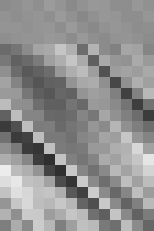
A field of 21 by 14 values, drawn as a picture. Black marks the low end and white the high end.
The bottom middle is the roughest part. The ninth with the highest average is the bottom left. No row or column stands out. There is no overall slope. The grain runs diagonally down to the right. A horizontal seam about 20% of the way down splits the table, and the top part is calmer.
